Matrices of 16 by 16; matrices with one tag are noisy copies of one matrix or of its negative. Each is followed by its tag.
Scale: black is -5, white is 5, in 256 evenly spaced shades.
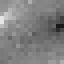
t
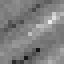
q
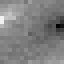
t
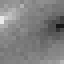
t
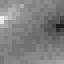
t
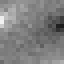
t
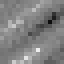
q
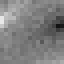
t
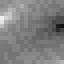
t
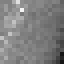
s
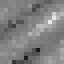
q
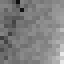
s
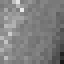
s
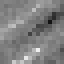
q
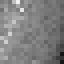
s
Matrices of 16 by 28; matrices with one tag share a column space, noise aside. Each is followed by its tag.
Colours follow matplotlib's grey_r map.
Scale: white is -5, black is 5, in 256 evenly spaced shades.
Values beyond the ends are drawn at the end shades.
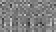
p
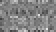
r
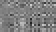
p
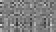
p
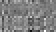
r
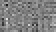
p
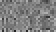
r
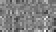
r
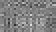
p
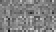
r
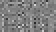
p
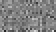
r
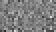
r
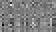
p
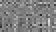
p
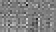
p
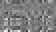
r
